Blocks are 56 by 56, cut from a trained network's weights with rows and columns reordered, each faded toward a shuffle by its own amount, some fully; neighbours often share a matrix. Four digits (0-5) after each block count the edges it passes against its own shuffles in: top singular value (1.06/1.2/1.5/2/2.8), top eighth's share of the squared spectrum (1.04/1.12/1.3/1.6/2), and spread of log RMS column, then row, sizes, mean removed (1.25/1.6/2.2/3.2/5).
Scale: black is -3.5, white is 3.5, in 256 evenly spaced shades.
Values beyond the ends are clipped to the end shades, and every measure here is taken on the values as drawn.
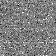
1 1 0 0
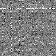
3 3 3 1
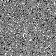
0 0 0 0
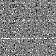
3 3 2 1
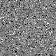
0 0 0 0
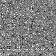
1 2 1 0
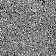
0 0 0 0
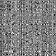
3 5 2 3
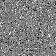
0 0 0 0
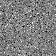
0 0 0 0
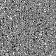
1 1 0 0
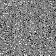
1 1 0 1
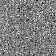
1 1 0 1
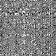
3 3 1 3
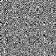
3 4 2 2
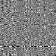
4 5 2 3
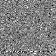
3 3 0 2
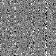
3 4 3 1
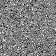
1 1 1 0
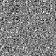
3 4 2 2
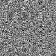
3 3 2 0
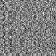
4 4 2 0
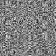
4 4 2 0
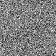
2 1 0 0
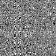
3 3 3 1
